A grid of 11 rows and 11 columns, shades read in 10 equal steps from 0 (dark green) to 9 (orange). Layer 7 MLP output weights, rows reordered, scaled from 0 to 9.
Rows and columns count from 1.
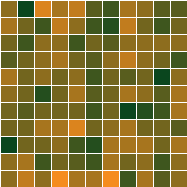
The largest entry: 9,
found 2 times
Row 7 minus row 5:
-2 -1 -1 0 -1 0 0 -3 -3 2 1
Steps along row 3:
down up same down up down up same same same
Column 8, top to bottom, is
6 7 5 7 3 6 0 6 6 4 2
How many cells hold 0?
4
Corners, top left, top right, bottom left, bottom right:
5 3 5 5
